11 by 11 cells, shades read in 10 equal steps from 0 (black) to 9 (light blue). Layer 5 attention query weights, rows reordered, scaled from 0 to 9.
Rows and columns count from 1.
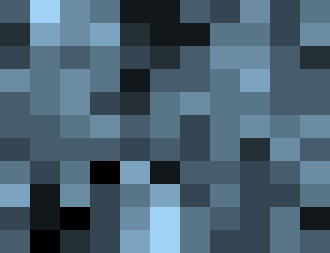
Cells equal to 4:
26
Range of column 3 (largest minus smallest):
6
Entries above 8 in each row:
1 0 0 0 0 0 0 0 0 1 1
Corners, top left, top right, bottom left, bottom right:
4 5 4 4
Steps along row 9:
down up down up up down up down same up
